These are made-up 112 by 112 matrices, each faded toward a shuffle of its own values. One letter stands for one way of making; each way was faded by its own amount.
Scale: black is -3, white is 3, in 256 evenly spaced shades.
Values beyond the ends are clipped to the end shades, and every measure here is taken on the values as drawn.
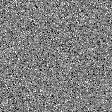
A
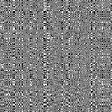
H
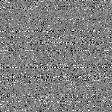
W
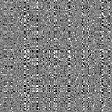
H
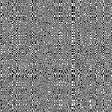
H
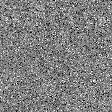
A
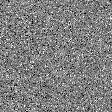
A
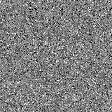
A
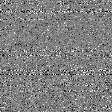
W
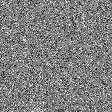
A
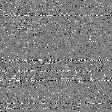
W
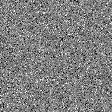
A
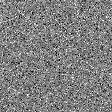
A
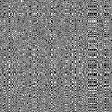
H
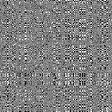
H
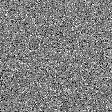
A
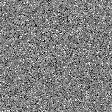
A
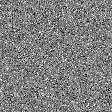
A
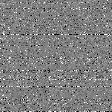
W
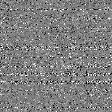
W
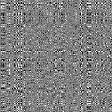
H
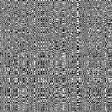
H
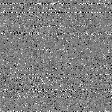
W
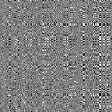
H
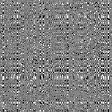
H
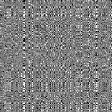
H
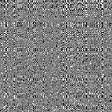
H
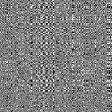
H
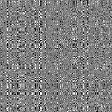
H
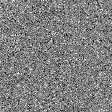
A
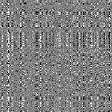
H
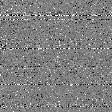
W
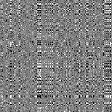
H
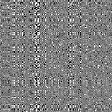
H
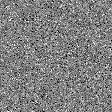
A
